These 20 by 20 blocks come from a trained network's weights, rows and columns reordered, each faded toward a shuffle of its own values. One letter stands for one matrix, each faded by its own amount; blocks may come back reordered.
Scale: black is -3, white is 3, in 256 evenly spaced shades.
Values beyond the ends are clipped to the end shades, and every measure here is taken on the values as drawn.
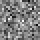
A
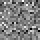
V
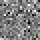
V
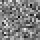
A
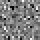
V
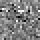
V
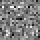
V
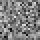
A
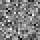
A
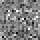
V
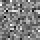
V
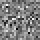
V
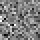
A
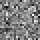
V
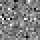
V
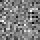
V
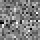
V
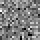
A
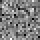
V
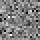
V
